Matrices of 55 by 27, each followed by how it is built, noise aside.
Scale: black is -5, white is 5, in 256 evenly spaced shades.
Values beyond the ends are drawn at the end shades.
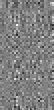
low rank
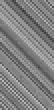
Toeplitz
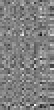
low rank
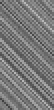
Toeplitz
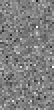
noise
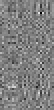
low rank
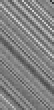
Toeplitz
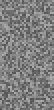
noise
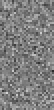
noise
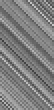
Toeplitz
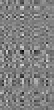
low rank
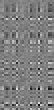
low rank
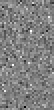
noise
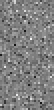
noise
